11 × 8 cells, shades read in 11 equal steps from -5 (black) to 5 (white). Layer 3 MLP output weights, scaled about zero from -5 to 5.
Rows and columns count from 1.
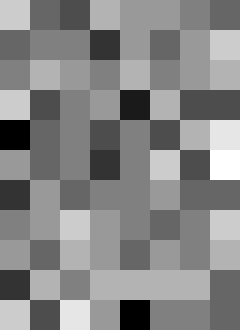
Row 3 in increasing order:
0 0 0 1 1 2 2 2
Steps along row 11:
down up down down up same down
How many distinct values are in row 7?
4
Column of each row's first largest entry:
1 8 2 1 8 8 2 3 3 2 3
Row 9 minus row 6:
0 0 2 4 -1 -2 2 -3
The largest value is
5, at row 6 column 8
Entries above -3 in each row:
8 7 8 7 7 7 7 8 8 7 7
